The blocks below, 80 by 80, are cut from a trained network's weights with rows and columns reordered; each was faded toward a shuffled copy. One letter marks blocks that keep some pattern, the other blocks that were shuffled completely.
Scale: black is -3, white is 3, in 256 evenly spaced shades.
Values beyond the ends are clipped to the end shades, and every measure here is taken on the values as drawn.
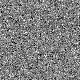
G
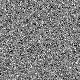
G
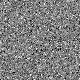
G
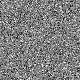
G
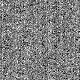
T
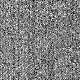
T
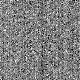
T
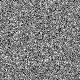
G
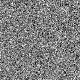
T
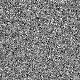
G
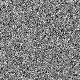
G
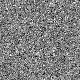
G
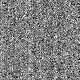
T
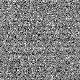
T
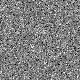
G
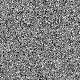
G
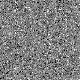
T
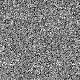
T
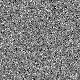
G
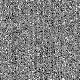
T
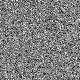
G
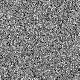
G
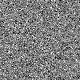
G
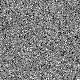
G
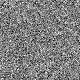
G
